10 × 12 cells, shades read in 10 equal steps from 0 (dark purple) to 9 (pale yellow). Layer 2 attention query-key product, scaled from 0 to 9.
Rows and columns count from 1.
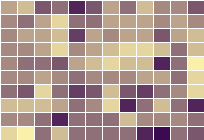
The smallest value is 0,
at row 10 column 10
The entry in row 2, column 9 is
6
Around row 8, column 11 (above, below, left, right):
5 5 7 1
